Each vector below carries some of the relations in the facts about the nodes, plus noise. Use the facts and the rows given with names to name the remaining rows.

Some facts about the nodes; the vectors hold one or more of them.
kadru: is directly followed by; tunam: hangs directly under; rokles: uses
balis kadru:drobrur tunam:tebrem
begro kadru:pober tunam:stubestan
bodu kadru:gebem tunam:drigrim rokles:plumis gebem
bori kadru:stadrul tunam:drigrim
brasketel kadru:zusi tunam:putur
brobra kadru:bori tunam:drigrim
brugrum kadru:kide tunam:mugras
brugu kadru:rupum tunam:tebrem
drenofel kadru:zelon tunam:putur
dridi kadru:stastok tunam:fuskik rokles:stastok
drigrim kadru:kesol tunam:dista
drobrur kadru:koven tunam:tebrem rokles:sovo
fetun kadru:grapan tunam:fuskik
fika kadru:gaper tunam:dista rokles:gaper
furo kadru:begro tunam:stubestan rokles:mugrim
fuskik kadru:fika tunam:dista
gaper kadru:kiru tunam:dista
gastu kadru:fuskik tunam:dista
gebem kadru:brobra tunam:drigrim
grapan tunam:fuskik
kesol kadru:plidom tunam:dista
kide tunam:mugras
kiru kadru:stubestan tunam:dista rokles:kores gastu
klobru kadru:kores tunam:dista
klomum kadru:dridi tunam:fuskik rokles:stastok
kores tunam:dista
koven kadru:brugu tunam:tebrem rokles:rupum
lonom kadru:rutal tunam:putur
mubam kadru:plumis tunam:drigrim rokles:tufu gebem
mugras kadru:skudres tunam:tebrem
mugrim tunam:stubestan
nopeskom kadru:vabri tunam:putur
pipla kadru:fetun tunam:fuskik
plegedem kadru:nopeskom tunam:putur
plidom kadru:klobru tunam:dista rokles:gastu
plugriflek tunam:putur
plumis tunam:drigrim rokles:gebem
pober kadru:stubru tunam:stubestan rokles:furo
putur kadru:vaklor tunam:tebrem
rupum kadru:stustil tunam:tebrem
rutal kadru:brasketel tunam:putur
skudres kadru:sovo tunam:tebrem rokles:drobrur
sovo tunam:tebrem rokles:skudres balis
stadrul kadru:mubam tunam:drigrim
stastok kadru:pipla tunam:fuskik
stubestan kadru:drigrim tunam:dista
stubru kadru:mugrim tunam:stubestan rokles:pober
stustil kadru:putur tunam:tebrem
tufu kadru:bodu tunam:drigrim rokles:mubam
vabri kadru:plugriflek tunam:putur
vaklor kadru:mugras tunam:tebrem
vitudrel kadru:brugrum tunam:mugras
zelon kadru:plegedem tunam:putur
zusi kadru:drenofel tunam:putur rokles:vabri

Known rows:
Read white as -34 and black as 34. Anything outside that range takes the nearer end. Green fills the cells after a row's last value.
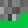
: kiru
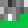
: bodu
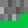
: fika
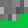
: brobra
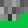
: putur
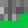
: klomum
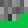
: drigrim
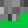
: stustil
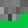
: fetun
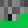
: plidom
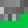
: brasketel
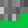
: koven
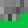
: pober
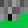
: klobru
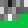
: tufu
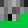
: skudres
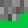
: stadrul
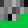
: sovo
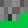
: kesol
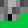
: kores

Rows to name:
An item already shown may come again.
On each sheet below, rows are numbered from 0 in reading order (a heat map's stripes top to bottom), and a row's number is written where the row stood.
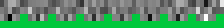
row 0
kores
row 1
drobrur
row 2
tebrem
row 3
gastu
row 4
gaper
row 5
mugrim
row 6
vabri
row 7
tufu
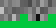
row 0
zusi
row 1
klobru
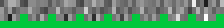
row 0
vabri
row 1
stubru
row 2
rupum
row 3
balis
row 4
furo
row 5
begro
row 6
gebem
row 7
mubam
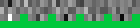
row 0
mubam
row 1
drigrim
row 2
mugras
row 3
fuskik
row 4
mugrim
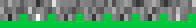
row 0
stastok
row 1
bodu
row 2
pober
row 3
stubestan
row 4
vaklor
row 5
plugriflek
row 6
plumis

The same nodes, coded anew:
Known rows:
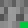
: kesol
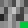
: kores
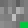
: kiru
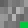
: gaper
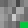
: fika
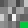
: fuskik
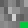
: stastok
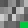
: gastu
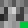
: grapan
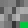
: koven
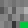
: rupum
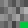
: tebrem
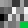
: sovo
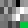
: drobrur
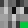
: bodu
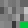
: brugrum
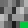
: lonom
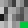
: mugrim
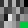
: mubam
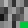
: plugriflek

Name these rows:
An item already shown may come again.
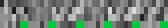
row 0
gebem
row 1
vaklor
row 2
balis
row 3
mugras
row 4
balis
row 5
kores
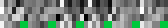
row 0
furo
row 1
koven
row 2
plumis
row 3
plumis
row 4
stubru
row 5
pober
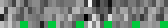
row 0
mugrim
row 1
zusi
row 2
begro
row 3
plumis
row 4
dista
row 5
klobru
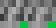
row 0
klobru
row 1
plidom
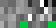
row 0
stubestan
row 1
tufu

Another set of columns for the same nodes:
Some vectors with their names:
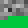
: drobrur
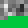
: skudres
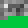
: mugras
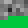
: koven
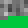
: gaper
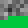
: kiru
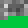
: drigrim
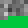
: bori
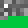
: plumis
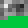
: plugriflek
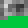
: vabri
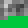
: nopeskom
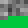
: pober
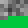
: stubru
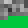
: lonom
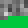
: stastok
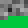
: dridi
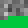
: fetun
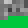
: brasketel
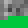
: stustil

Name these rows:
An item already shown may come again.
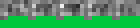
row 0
fuskik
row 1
kesol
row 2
klobru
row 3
vaklor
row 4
tebrem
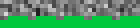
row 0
gastu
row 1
tufu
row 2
dista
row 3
balis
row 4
kiru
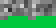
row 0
balis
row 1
vaklor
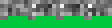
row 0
begro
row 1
plidom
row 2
klobru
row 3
mubam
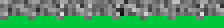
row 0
begro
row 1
fika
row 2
gebem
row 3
stubestan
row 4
bodu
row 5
stastok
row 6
zusi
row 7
gebem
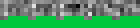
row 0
mugrim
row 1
mugras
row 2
kores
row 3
gebem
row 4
furo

